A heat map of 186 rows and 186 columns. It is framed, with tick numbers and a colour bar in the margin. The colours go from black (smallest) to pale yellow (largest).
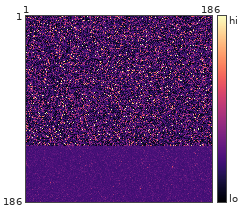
Stripes: none. Seam: horizontal, 70% of the way down, the bottom part calmer. Slope: none. Histogram: skewed, a long tail of high values. Grain: fine.
